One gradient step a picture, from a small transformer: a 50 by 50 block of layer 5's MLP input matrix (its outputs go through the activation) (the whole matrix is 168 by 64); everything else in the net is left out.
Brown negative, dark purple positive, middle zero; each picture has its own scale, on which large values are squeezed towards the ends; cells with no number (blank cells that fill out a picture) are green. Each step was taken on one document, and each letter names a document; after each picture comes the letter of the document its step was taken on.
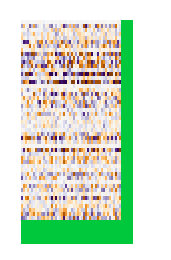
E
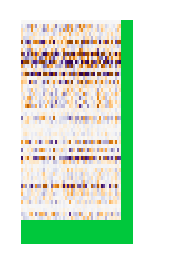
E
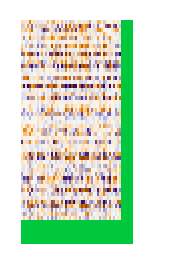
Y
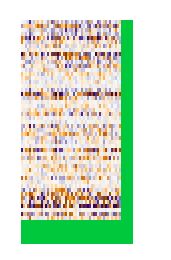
Y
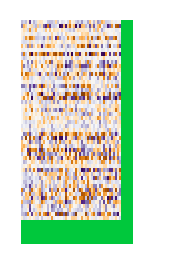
Y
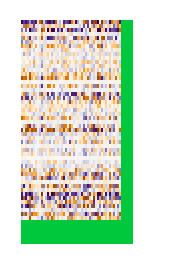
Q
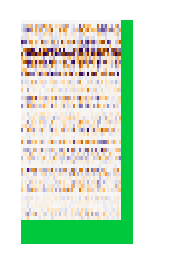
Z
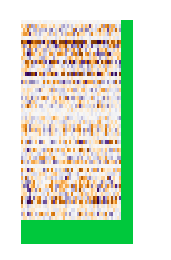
Z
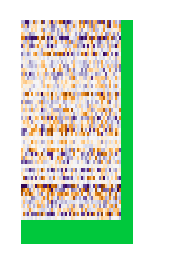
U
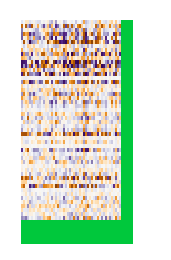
E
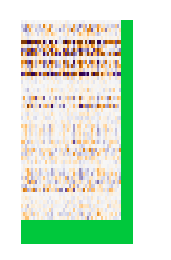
Z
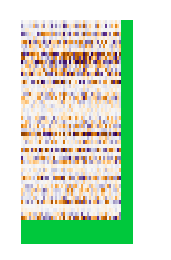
E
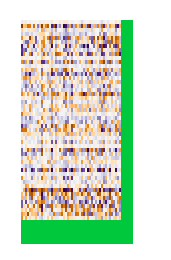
U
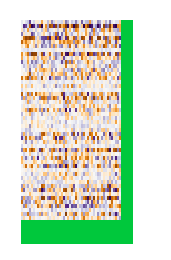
Y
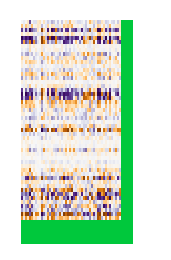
Q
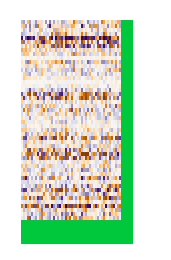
Y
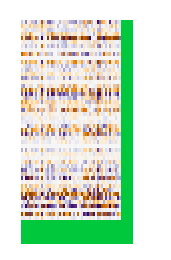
Q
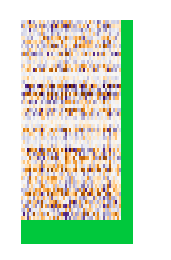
Y
